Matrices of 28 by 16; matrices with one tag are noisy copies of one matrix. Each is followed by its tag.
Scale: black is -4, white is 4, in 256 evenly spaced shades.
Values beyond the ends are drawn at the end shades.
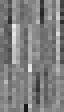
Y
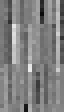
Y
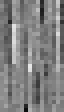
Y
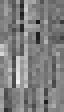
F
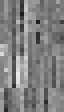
F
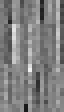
Y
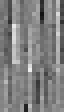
Y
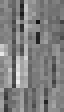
F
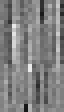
Y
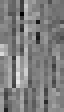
F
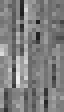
F
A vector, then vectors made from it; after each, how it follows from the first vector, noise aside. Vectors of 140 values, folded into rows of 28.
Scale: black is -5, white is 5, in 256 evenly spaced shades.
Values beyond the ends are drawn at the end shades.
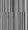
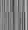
copied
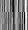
scaled up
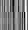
scaled up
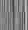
copied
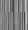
copied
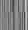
copied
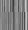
copied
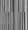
copied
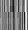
scaled up
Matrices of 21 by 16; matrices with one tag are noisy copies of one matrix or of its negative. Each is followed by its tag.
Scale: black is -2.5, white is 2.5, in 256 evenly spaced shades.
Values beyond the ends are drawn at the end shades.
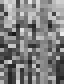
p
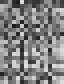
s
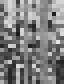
p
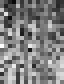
p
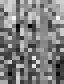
p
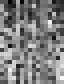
p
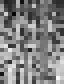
p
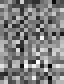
s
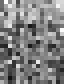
p
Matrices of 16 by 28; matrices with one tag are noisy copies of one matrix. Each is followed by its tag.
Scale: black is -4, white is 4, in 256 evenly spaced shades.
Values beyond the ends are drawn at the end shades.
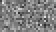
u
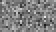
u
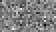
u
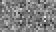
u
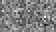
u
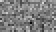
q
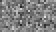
u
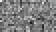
q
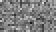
q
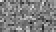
q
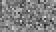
u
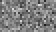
u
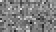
q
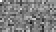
q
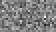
u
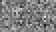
u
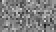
u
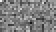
q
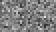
u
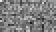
q
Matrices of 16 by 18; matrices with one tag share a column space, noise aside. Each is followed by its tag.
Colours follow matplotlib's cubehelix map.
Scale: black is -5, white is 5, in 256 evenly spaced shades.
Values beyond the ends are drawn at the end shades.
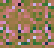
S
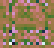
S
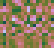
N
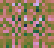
N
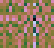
N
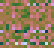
S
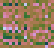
S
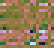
S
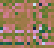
S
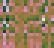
N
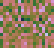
N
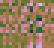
N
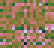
S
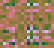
S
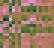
N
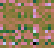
S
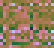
S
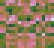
N
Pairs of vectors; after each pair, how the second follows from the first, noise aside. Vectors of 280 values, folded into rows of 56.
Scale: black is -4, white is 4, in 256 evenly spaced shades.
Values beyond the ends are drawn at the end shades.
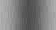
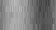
wrapped around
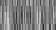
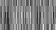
negated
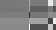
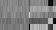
negated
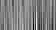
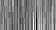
negated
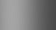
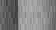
wrapped around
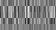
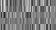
wrapped around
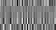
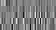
wrapped around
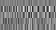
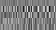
negated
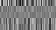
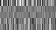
negated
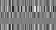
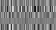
negated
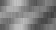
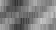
negated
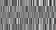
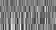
wrapped around
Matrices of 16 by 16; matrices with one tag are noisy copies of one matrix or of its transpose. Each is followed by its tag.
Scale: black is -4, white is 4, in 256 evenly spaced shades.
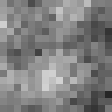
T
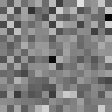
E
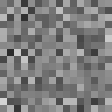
E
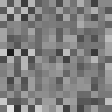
E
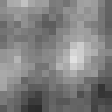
T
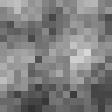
T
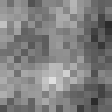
T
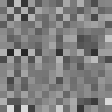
E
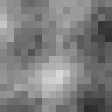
T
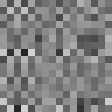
E
